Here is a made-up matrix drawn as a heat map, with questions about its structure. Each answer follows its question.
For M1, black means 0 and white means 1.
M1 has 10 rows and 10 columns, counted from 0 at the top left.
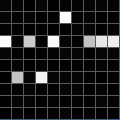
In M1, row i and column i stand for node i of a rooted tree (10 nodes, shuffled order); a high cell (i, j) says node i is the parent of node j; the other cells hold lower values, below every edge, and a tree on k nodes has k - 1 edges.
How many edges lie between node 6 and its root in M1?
0
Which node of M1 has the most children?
3
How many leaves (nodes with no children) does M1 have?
7
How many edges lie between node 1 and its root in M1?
1
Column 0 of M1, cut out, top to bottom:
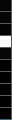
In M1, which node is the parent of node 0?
3
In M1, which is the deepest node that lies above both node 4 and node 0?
3
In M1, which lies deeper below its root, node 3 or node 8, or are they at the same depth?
node 8
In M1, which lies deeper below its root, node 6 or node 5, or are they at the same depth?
node 5
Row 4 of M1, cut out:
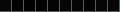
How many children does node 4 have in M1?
0
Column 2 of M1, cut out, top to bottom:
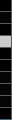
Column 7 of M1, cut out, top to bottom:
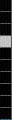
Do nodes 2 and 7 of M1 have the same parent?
yes
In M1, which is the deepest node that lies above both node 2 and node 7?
3
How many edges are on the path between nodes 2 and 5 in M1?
4
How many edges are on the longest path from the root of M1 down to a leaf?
2
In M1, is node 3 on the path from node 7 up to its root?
yes
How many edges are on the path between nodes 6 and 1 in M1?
1
